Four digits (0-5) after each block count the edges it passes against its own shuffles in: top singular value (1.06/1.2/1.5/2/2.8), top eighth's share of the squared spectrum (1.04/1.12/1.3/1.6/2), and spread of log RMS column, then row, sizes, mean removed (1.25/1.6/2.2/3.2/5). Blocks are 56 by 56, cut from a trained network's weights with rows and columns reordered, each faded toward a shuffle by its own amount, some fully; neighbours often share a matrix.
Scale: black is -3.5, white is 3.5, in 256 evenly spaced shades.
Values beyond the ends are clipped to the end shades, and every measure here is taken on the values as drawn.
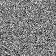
0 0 0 0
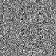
3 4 2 0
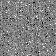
1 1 0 1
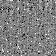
2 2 0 1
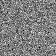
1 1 0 0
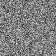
2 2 1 0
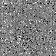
1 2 0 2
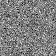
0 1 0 0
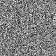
1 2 0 0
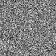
2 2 0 0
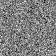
0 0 0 0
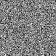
2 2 0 0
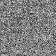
3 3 1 0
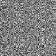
4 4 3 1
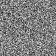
0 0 0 0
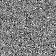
0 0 0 0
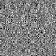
3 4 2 2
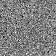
2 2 0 0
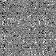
2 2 2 0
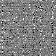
2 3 2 0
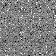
1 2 1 0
